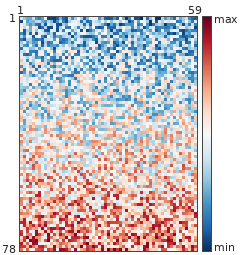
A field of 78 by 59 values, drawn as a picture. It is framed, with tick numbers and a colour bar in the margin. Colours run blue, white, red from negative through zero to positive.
Slope: up to the bottom. Average level on the scale: 50%. Stripes: none. Odd rows or columns: none. Grain: fine.
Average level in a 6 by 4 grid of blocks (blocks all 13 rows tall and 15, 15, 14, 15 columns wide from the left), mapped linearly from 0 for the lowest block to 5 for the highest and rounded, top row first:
0 0 0 0 | 1 1 1 1 | 2 2 2 2 | 3 3 3 3 | 4 4 4 4 | 5 5 5 5
